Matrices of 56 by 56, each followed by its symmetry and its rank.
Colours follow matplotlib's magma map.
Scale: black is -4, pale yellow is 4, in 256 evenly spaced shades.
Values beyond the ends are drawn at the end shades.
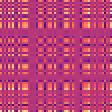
symmetric, rank one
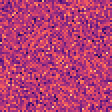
symmetric, full rank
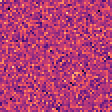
symmetric, full rank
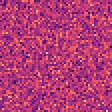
neither, full rank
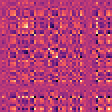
symmetric, rank three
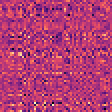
neither, rank five
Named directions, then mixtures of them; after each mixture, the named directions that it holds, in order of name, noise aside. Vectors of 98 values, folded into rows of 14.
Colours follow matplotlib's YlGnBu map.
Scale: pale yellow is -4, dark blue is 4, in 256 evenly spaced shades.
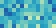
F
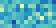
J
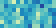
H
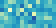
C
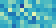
C, F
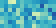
C, H, J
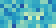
F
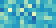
C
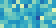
F, H, J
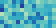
C, H, J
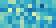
C, H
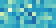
C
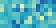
J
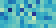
C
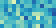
C, F, H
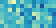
C, H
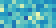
F, H, J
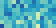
F, H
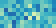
C, F, J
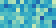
H, J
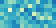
C, J
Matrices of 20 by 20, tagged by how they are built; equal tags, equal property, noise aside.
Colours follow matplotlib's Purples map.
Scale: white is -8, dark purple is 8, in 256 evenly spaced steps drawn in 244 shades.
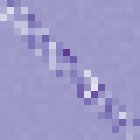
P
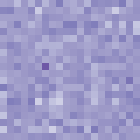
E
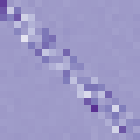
P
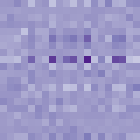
E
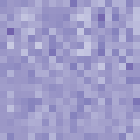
E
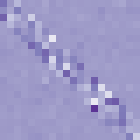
P
